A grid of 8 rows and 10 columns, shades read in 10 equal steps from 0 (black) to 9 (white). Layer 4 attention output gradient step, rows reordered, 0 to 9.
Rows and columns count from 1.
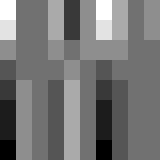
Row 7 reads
1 5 4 3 6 4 1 3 4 4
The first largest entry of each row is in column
1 1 1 5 5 5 5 5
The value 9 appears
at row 1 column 1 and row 1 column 7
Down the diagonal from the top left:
9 4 4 4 6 4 1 3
